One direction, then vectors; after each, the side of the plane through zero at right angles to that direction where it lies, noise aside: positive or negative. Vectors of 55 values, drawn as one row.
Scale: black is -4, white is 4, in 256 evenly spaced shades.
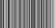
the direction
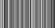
negative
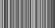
negative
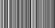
negative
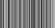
positive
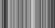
negative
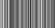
negative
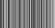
positive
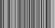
positive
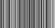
positive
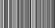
negative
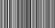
negative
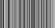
positive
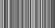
negative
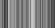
negative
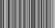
positive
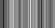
positive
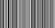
positive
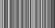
negative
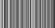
negative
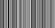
positive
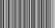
positive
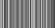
negative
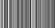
negative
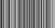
positive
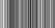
negative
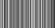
negative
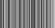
positive
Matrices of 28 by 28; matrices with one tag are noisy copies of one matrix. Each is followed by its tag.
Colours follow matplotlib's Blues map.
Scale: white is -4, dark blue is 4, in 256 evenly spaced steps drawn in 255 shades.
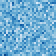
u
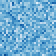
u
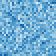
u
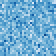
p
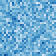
u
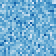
p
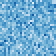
p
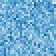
p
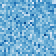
p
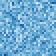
u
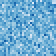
p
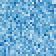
p
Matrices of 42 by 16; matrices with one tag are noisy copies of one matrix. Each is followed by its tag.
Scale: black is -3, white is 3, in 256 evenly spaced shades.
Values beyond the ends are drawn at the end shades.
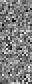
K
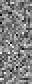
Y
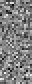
Y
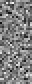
Y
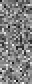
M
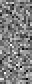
Y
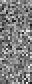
K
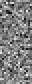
Y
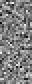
Y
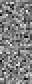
Y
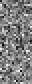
M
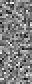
Y
